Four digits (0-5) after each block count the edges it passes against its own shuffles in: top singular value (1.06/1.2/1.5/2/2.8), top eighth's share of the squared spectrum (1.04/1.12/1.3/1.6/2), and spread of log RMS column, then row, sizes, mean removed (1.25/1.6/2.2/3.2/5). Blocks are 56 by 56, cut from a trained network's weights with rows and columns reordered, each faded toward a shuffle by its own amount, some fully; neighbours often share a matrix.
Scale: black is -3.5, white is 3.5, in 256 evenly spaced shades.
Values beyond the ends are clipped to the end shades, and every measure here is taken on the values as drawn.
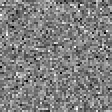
0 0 0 0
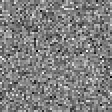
1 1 0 0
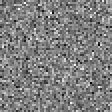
0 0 0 0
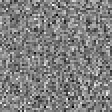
3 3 1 0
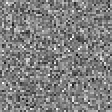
3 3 1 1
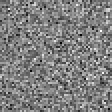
0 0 0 0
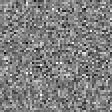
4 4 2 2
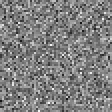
1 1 0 0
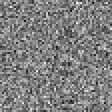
2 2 0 0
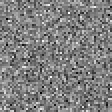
0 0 0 0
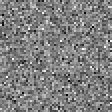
0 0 0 0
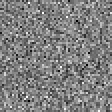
0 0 0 0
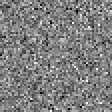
0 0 0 0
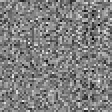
3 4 2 0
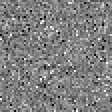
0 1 1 0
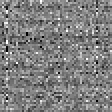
2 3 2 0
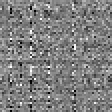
3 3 3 0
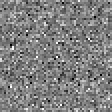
2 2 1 0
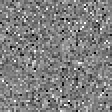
0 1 0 0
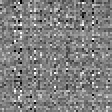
3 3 3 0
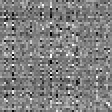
3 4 3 0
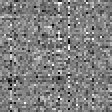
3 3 3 0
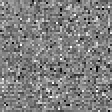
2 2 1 0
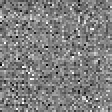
2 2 2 0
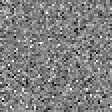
0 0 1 0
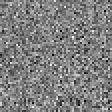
2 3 1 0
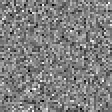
0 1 0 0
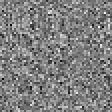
3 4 2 2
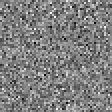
1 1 0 0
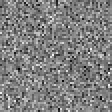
1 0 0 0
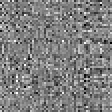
3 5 2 2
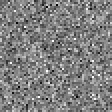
1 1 0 0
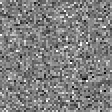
2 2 1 0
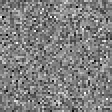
1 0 0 0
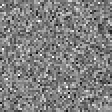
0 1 0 0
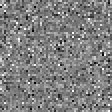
1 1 1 0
